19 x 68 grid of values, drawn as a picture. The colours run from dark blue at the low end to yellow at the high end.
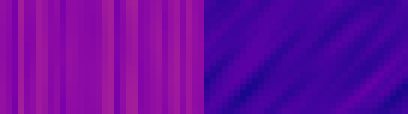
The table splits into one row of 2 panels. Panel 1,1: low, streaked downward, faint in contrast. Panel 1,2: very low, slanting up to the right, faint in contrast.
